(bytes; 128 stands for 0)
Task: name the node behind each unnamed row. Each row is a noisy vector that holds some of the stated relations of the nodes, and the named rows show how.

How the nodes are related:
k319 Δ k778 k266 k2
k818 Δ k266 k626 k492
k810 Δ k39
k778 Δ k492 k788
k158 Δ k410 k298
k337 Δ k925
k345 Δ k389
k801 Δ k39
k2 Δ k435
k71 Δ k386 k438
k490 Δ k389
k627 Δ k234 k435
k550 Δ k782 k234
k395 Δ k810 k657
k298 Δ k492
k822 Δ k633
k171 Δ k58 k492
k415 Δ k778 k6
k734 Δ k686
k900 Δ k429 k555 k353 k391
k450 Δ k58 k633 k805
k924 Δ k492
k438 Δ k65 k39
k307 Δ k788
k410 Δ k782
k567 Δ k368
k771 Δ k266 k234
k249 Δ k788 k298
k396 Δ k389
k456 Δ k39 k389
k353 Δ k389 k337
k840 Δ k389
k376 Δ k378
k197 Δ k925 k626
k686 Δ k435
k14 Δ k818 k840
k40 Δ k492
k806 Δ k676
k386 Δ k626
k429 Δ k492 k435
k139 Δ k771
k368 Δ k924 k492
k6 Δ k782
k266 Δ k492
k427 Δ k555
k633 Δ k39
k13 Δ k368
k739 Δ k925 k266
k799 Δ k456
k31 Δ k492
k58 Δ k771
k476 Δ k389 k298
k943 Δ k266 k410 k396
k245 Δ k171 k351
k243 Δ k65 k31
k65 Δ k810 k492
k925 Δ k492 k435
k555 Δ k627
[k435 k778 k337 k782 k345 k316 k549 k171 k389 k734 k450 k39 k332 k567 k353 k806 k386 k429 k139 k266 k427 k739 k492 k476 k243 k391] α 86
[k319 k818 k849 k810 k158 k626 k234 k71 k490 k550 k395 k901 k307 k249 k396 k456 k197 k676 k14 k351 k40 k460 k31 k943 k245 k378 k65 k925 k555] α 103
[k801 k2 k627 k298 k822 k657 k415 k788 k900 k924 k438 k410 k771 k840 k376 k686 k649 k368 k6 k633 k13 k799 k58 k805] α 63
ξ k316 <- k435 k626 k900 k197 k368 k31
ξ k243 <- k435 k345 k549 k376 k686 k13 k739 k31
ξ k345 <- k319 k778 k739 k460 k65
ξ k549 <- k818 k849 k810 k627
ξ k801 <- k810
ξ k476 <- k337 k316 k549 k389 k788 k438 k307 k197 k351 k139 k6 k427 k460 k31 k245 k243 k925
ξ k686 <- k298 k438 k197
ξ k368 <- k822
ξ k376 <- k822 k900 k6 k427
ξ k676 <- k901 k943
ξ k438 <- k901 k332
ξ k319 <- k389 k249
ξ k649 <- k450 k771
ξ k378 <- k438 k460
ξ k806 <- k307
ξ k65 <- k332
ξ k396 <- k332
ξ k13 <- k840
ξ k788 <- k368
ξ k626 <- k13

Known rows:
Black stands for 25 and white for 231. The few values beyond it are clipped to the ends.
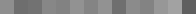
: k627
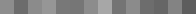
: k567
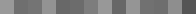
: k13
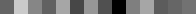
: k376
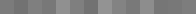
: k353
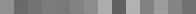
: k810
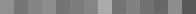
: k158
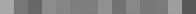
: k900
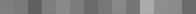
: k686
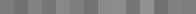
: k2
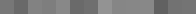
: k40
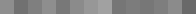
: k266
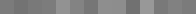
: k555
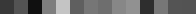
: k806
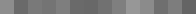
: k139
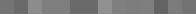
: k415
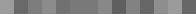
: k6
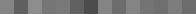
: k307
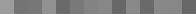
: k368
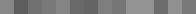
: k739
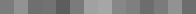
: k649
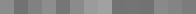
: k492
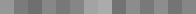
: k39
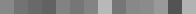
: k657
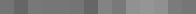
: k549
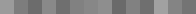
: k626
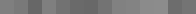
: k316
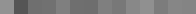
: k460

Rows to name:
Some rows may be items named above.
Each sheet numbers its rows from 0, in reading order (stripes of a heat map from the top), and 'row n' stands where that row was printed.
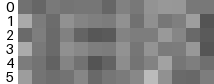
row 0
k549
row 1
k900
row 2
k476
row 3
k900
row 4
k345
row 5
k822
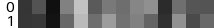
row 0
k806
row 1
k676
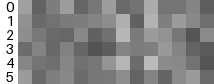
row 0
k245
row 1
k810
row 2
k395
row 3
k476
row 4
k801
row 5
k6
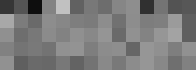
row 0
k806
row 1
k900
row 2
k627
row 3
k391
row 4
k438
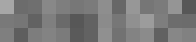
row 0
k197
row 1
k243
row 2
k249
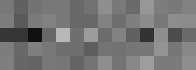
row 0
k396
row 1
k778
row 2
k676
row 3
k788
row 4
k65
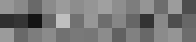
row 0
k734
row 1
k676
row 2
k6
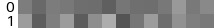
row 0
k788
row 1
k351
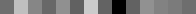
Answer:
k378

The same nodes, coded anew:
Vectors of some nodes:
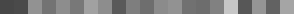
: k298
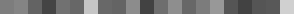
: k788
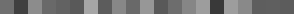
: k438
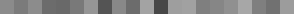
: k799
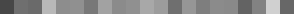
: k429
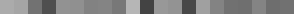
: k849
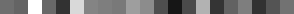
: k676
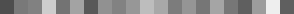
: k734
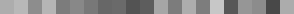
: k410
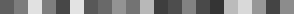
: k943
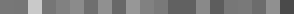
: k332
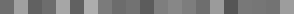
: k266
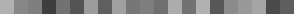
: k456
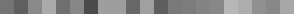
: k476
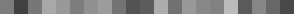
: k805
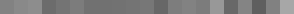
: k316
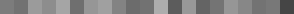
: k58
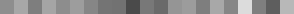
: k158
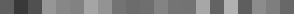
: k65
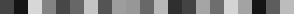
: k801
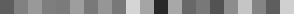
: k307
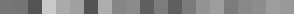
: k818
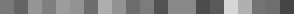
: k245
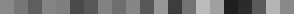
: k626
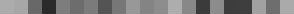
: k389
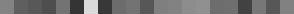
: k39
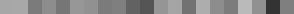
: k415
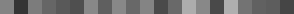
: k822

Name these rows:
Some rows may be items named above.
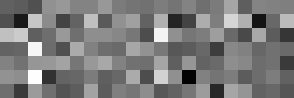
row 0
k31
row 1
k801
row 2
k234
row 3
k901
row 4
k58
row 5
k378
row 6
k438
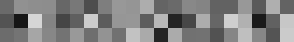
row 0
k197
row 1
k801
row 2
k307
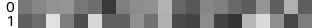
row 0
k197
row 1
k943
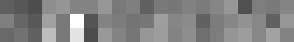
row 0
k31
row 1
k249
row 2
k319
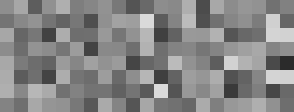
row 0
k771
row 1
k900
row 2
k840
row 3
k345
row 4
k450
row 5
k840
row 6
k782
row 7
k396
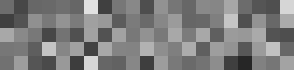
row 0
k810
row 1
k298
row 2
k456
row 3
k427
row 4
k492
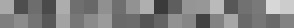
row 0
k840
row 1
k351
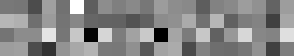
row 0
k249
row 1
k6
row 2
k806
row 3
k778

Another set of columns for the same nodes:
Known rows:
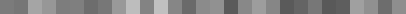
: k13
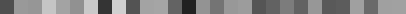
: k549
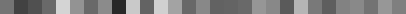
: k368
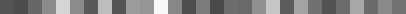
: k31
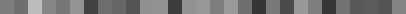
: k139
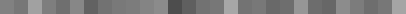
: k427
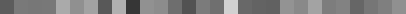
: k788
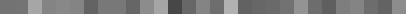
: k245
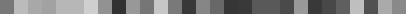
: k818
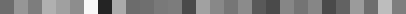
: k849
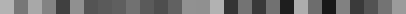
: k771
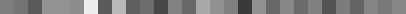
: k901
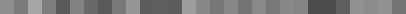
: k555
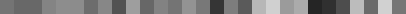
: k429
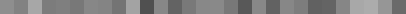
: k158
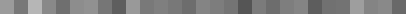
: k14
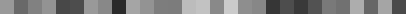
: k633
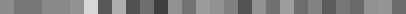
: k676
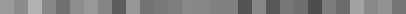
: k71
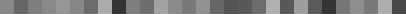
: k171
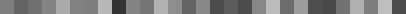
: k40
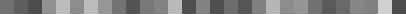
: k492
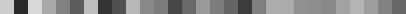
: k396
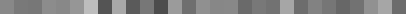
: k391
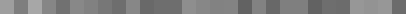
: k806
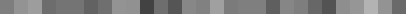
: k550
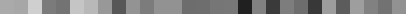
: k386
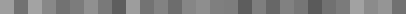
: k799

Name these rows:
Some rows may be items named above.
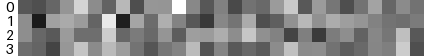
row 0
k31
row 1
k389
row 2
k39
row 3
k492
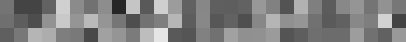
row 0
k368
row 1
k492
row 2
k243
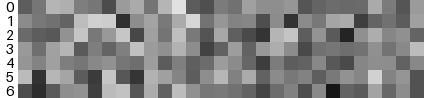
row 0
k243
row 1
k626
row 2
k298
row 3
k376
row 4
k943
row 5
k456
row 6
k65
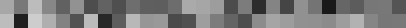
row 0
k58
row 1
k840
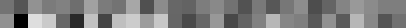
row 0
k249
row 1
k345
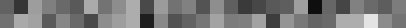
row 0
k319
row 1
k410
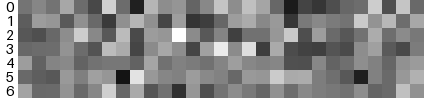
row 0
k810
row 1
k6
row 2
k31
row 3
k438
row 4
k822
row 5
k435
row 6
k649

